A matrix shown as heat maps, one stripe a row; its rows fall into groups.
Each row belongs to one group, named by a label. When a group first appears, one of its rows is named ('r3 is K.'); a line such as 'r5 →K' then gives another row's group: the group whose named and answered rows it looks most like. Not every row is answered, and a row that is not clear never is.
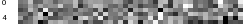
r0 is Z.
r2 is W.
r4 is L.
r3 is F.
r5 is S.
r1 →Z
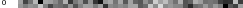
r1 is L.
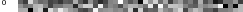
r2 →F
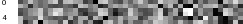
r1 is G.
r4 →L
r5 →S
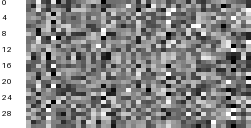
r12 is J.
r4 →J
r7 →F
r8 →G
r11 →L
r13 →S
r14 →S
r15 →S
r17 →S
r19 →G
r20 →Z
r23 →G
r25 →F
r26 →S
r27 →J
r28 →G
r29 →J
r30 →L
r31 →L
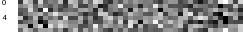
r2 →W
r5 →S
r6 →F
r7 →J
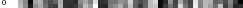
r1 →G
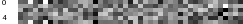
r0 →W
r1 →J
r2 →S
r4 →S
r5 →W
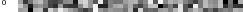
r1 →G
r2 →F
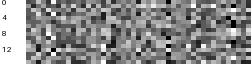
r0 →W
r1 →S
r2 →J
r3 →W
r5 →S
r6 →L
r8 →J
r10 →L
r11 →G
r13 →W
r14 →J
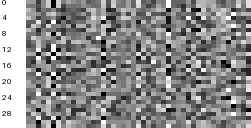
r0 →F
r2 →G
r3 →J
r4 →G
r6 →J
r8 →F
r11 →W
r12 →W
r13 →F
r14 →W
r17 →G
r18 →W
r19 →F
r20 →L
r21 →F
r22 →Z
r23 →W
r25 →J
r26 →L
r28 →J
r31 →F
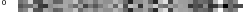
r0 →Z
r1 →S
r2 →Z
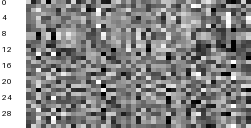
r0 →S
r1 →Z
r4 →Z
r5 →Z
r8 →F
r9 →F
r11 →S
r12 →L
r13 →W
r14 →G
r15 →J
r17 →W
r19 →J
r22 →G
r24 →W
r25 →G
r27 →W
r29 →W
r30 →W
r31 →J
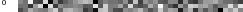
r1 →F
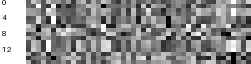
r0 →J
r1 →W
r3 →J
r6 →G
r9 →G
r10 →J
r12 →J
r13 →S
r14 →S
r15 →S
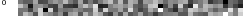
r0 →S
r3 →J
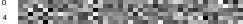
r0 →L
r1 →J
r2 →W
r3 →F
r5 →F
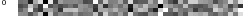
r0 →F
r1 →W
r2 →Z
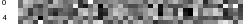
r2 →G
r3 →G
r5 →J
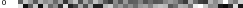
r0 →J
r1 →S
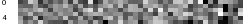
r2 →L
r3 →Z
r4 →S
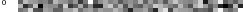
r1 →S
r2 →Z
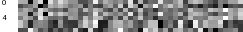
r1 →S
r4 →J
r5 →G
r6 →G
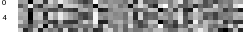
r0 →F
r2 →G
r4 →F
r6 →F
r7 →S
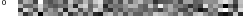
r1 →L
